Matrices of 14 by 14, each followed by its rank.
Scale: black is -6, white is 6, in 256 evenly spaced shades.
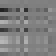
one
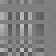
one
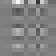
one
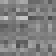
two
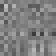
two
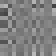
two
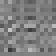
two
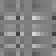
one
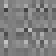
two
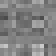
two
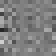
two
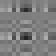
one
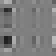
one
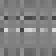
one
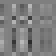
one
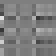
one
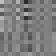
two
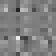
two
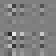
one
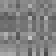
two
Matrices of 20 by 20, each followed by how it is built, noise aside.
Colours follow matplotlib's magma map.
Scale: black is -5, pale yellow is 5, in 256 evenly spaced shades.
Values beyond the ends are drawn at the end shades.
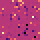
sparse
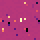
sparse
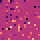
sparse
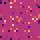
sparse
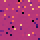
sparse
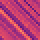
Toeplitz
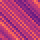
Toeplitz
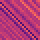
Toeplitz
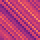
Toeplitz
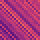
Toeplitz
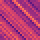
Toeplitz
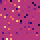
sparse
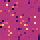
sparse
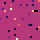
sparse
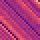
Toeplitz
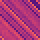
Toeplitz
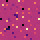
sparse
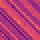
Toeplitz
